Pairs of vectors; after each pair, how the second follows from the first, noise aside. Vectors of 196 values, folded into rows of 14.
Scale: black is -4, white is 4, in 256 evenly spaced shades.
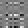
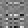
copied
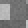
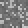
shuffled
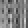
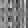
wrapped around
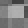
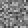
shuffled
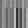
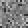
shuffled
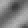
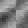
wrapped around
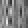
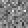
shuffled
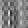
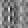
wrapped around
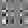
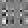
copied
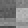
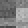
copied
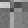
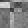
copied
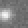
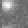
wrapped around
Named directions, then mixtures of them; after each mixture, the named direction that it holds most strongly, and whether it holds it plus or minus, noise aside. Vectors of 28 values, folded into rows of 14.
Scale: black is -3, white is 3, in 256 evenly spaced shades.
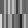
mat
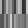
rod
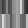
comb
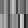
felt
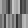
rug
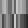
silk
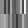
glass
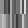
glass, plus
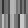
felt, plus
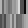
rug, plus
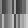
silk, minus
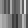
glass, plus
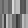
rug, plus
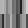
comb, minus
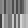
silk, minus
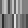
silk, plus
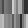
comb, plus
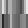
comb, minus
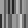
mat, minus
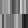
rug, minus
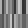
rod, plus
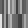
mat, plus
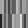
mat, minus
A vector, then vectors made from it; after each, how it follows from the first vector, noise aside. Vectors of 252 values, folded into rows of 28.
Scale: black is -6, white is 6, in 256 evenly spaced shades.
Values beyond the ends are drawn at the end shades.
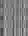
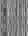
wrapped around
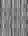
wrapped around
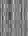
wrapped around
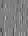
partly zeroed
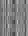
wrapped around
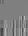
partly zeroed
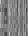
wrapped around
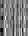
scaled up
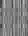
wrapped around
